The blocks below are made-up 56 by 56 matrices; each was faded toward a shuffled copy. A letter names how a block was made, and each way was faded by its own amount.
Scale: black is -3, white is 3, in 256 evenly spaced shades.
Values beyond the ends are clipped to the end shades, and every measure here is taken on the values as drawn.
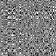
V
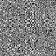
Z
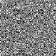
Z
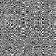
V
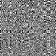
Z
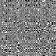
V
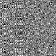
Z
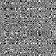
V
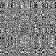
V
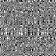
V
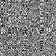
Z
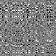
V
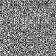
Z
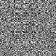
Z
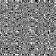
V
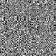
Z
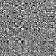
V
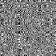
Z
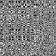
V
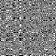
V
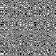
V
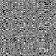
V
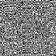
Z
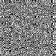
Z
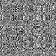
Z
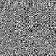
Z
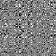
V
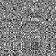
Z
